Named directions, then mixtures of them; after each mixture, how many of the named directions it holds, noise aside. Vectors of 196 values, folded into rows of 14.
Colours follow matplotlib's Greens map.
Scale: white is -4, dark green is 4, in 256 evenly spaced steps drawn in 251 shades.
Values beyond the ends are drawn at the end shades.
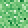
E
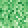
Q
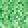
one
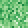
one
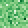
two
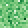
two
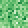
two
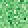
two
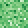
one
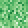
one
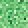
two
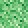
two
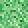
two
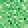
one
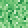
two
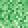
one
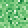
two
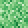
two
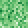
one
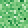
one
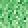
two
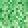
one
